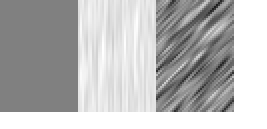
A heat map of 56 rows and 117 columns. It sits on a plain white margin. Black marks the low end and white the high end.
It is made of 1 by 3 panels. Panel 1,1: middling, flat. Panel 1,2: very high, streaked downward, faint in contrast. Panel 1,3: middling, slanting up to the right, strong in contrast.
